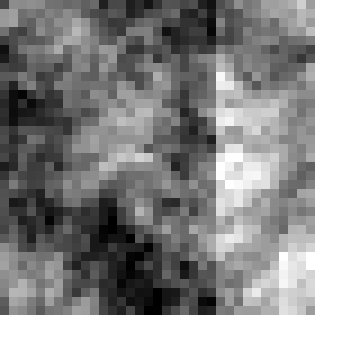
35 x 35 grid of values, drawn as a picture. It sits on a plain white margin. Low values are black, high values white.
The ninth with the lowest average is the bottom middle. The histogram is bell-shaped. A vertical seam about 70% of the way across splits the table, and the right part is higher. The texture is blotchy.
